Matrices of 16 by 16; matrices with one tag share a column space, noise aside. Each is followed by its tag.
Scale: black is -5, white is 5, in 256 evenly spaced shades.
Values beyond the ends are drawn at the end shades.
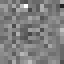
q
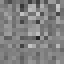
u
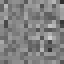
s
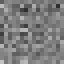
q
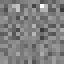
q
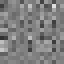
s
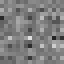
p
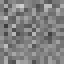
q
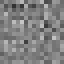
s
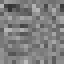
q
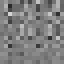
u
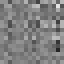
s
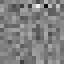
q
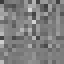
u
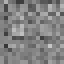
u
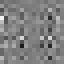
p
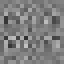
p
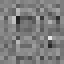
p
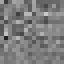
u
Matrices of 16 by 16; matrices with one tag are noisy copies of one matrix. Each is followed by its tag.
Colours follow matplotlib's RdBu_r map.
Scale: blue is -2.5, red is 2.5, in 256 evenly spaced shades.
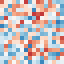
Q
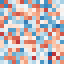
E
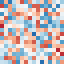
E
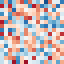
E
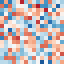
E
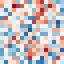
Q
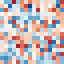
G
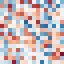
E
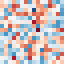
Q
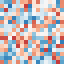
G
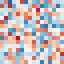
E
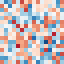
G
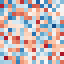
E
